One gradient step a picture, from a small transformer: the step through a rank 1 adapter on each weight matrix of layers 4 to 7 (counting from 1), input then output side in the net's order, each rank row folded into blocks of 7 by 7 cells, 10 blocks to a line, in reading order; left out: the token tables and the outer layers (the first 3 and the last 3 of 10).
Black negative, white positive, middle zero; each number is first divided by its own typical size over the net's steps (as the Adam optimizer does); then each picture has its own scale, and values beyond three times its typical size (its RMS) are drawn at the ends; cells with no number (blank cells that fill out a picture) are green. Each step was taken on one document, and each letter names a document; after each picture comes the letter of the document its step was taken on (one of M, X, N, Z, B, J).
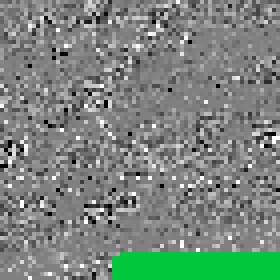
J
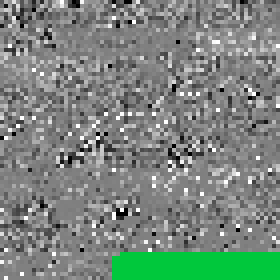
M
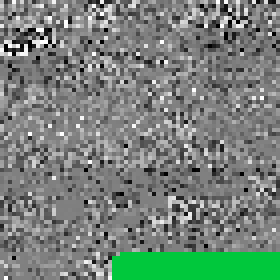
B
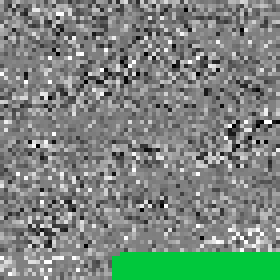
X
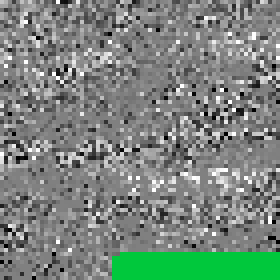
M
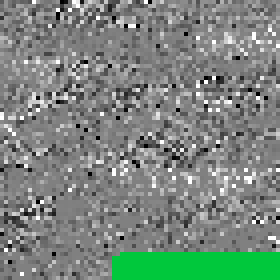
M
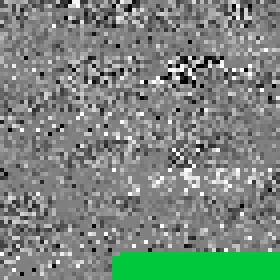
M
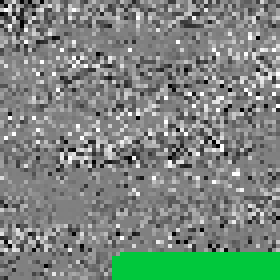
M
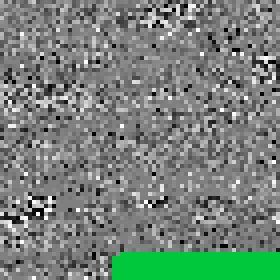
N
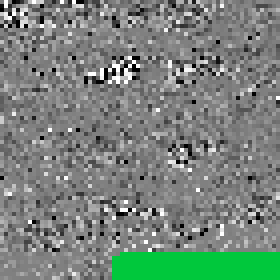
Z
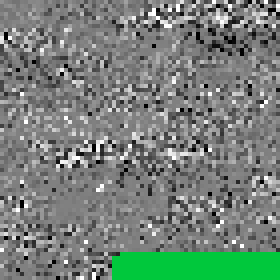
N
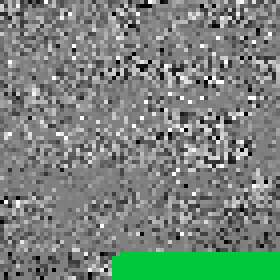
B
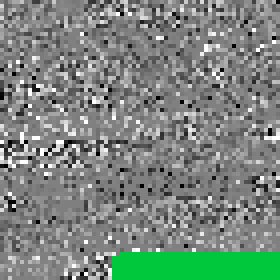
B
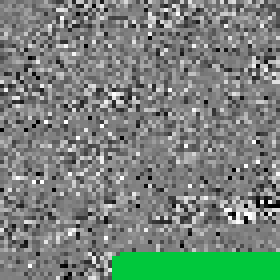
N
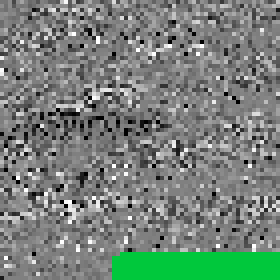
X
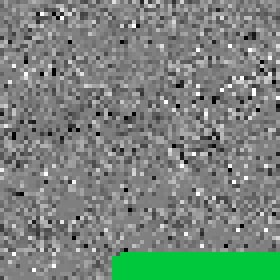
Z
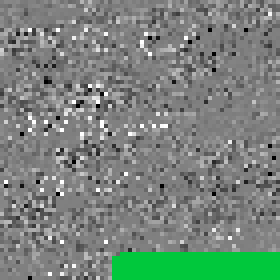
J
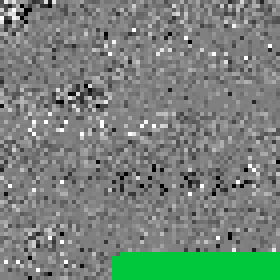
J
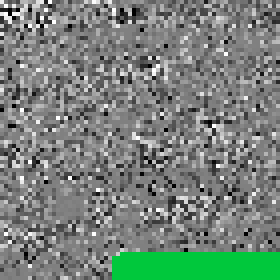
N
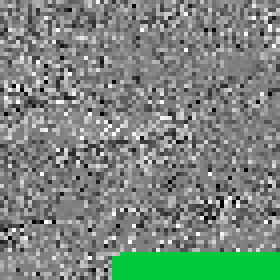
N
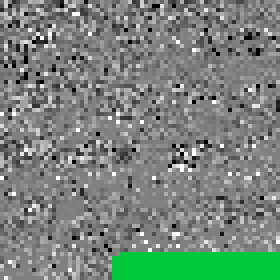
Z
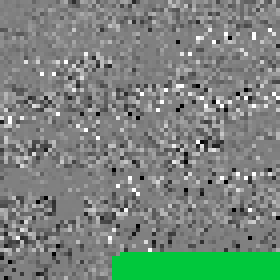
M
